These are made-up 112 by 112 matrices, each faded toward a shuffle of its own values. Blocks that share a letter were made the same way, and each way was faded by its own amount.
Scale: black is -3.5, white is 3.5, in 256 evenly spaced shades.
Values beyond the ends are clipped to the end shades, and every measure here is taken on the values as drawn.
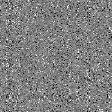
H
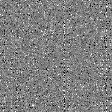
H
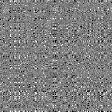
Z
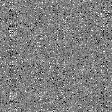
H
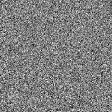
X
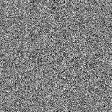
X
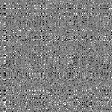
Z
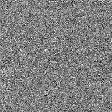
X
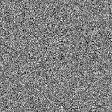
X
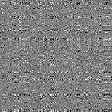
Z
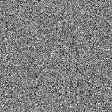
X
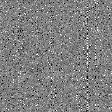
H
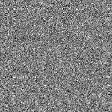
X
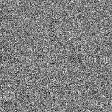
X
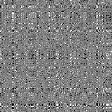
Z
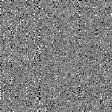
H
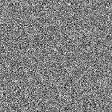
X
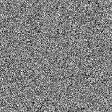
X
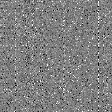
H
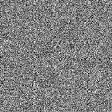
X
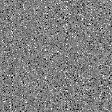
H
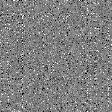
H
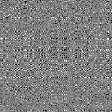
Z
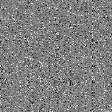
H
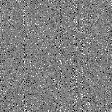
H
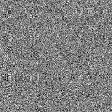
X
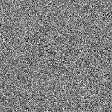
X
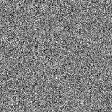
X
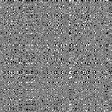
Z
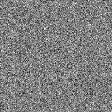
X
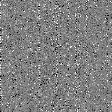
H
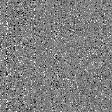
H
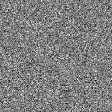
X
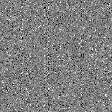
H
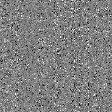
H
